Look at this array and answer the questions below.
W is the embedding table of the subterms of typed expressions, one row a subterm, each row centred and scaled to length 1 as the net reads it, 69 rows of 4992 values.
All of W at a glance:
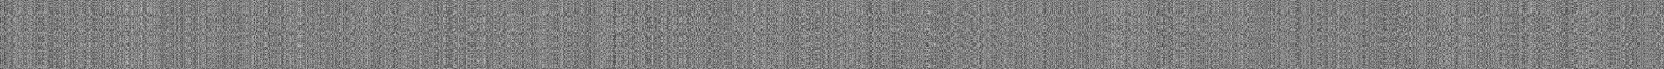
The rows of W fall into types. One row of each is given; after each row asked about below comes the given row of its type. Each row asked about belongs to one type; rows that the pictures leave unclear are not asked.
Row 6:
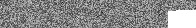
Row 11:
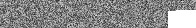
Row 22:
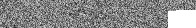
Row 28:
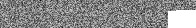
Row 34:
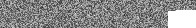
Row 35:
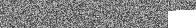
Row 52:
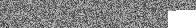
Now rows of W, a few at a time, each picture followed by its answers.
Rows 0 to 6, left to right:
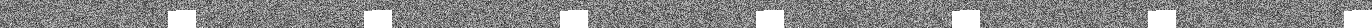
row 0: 52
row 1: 35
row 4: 34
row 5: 52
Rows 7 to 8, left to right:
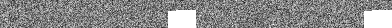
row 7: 28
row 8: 34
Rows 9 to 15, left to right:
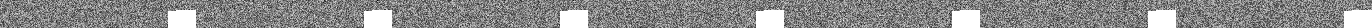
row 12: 11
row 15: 22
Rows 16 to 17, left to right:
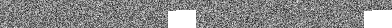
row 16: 35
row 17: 28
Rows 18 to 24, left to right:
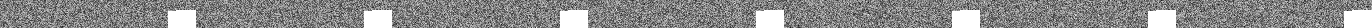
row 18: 52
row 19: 52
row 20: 11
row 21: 6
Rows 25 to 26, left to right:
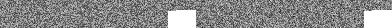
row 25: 28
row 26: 11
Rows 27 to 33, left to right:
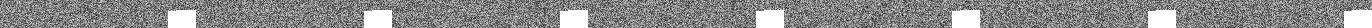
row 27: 28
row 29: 52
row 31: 22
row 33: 11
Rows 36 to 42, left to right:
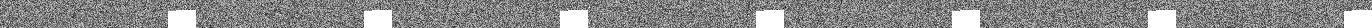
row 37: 22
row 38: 52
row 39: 6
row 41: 52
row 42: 11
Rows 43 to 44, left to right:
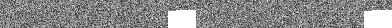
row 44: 34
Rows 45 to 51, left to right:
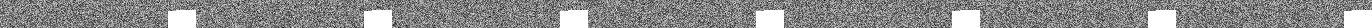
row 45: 35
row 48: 6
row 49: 28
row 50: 11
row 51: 11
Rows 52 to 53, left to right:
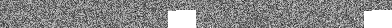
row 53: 34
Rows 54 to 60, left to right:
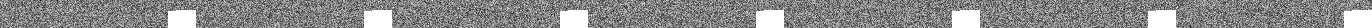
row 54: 28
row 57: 35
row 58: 52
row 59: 28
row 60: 6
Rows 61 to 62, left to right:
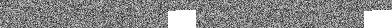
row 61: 6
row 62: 52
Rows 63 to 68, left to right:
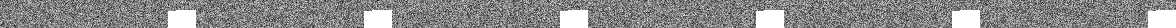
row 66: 11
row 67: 11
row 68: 6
